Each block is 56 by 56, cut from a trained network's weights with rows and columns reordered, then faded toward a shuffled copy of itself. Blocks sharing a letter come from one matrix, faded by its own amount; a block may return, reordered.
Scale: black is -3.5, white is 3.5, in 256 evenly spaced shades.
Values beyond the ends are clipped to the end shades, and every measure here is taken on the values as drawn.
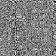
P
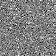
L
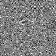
L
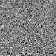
P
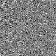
L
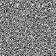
P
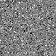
L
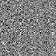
P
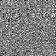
P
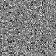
L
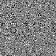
P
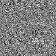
P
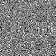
L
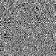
P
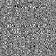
P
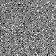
L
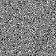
L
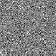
P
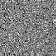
L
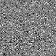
L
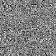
P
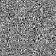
P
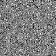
L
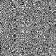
P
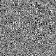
P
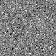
L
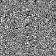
P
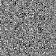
P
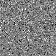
L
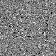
L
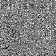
L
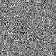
P
